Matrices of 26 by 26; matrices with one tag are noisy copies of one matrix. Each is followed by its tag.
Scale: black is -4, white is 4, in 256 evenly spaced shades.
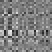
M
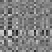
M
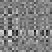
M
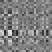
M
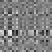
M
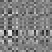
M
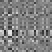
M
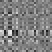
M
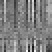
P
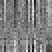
P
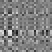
M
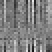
P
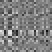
M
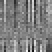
P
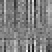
P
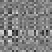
M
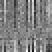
P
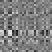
M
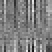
P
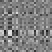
M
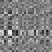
M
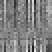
P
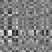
M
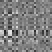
M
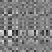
M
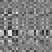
M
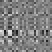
M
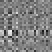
M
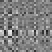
M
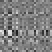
M
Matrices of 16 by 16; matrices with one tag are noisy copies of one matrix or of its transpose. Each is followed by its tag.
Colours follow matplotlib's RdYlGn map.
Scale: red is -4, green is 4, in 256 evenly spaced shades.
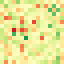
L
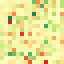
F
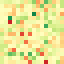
F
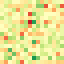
L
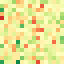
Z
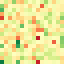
Z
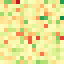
Z
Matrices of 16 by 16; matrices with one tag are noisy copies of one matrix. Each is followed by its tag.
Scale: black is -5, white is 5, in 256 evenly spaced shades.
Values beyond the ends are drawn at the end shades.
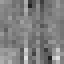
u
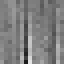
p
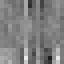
u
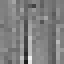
p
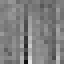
p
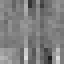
u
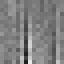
p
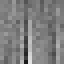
p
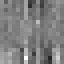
u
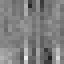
u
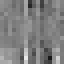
u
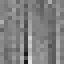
p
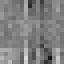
u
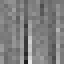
p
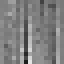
p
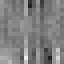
u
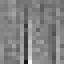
p
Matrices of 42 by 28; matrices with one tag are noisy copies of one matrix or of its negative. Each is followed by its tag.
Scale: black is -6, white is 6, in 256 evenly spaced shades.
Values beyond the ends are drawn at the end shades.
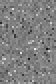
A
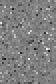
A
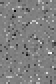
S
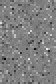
A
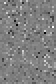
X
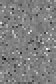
A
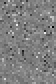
X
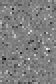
A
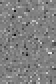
S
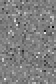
X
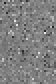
X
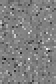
A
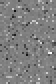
S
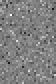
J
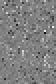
X
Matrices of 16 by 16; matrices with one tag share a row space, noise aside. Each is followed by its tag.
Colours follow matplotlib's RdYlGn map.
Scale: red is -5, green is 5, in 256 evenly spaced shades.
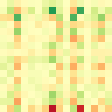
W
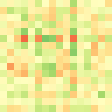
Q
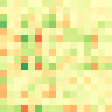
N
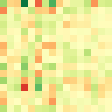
N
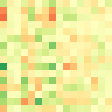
N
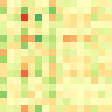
N
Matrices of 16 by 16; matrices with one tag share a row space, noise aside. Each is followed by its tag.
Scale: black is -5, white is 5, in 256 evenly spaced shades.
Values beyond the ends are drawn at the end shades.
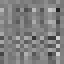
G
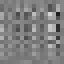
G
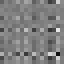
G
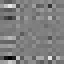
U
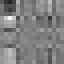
U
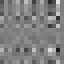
G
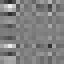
U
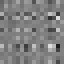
G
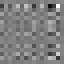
G
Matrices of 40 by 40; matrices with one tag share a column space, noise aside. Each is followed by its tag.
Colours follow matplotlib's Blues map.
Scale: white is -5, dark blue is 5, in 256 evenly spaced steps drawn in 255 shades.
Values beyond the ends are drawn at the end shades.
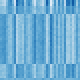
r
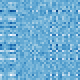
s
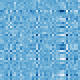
s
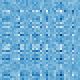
s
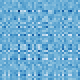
s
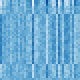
r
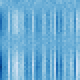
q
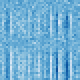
q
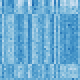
r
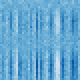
q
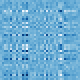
s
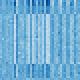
r
